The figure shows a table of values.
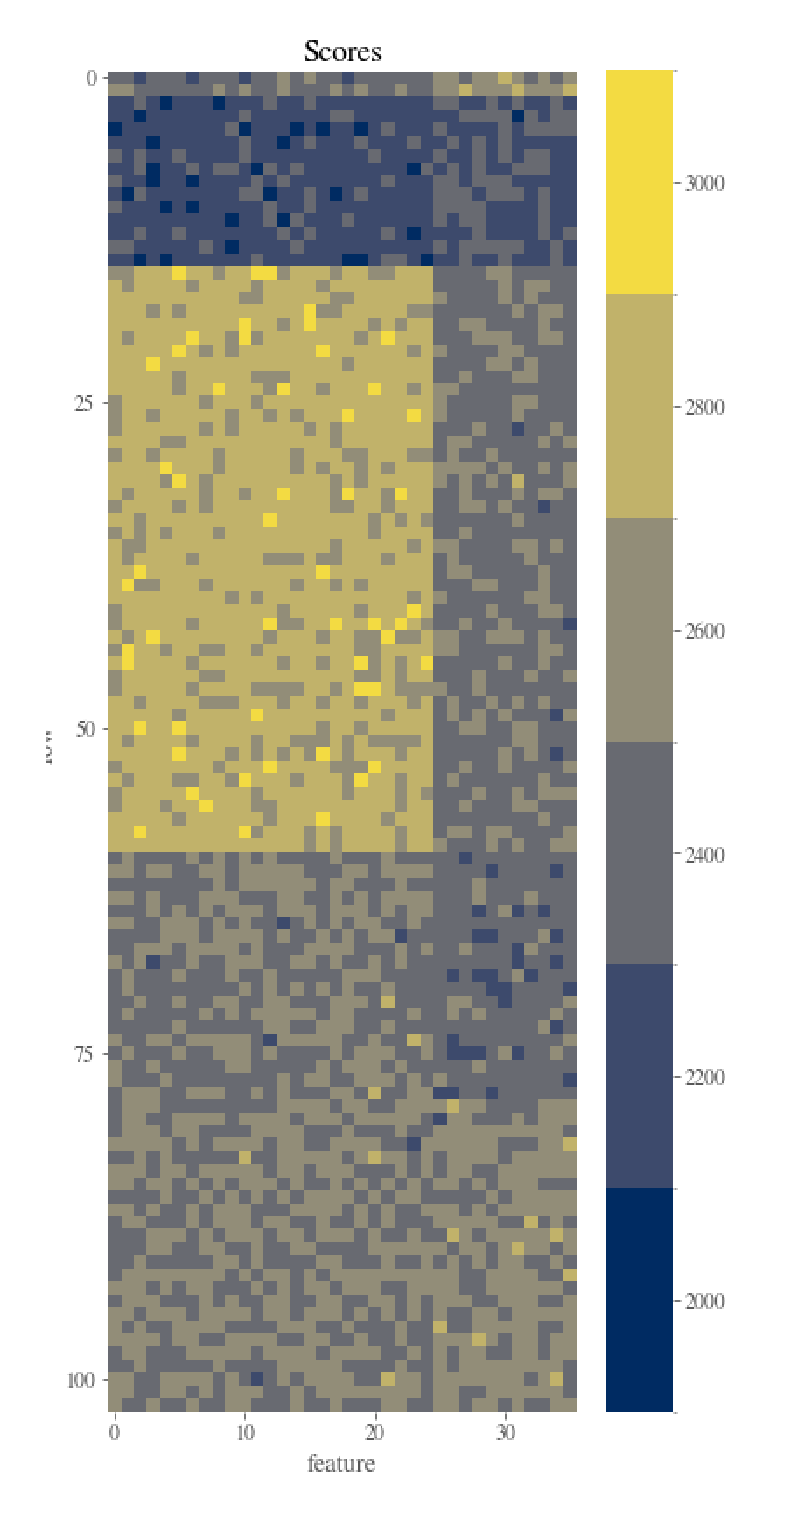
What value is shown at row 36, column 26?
2600
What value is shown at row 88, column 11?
2400
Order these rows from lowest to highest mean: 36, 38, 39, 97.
97, 39, 36, 38
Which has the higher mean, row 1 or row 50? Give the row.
50
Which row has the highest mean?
38
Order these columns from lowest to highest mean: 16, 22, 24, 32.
32, 22, 24, 16
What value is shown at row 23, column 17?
2800
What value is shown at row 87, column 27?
2400
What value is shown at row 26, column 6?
2800
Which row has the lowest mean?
14
